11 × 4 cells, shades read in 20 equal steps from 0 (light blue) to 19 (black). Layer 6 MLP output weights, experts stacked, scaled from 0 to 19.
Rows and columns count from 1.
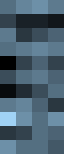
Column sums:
116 117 108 116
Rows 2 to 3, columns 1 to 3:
13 16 16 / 8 14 12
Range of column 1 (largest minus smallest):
19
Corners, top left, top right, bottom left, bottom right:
9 8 6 11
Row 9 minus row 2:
-13 -10 -7 -11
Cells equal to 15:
1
